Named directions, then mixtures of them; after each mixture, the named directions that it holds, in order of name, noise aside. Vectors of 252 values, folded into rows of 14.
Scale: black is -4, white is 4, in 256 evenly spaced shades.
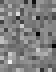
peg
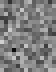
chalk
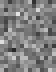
chalk, peg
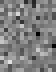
peg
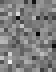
peg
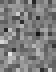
chalk, peg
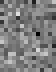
peg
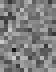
chalk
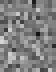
chalk, peg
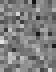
chalk, peg
